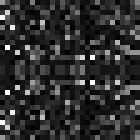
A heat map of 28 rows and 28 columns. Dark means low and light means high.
Slope: none. Average level on the scale: 20%. Grain: fine. Histogram: skewed, a long tail of high values. Stripes: none. Mirror symmetry: top to bottom. Odd rows or columns: none.
